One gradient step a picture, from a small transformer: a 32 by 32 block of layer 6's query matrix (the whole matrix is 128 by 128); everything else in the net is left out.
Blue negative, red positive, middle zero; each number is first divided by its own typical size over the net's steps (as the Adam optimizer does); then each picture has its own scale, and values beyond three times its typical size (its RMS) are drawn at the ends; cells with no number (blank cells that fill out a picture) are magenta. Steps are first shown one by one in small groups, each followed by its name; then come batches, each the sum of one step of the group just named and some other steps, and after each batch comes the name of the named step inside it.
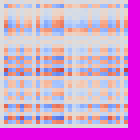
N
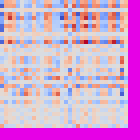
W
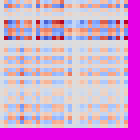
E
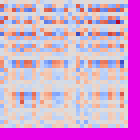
E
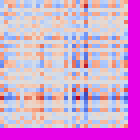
E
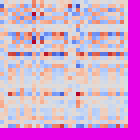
E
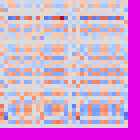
N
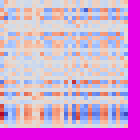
E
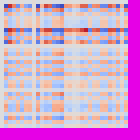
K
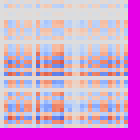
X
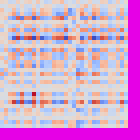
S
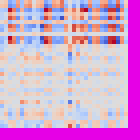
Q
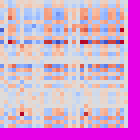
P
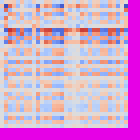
K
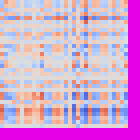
S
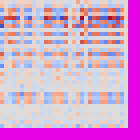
P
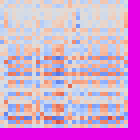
X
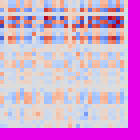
Q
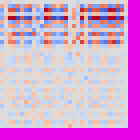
Q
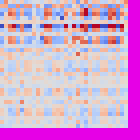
Q
